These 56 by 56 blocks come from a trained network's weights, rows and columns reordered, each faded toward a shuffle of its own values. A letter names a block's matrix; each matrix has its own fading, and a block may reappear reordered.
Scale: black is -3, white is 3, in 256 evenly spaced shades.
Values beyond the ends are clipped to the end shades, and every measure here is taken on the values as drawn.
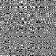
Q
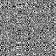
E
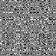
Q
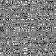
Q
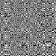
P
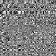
P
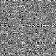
E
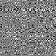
Q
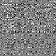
Q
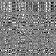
P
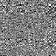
E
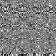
P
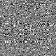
E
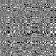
P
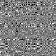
P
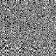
E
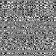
Q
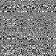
Q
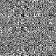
P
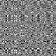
P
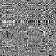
P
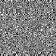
E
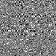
E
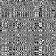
P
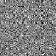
E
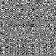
Q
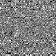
E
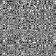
P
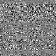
Q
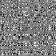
Q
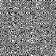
E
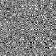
E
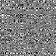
Q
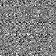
E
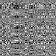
P
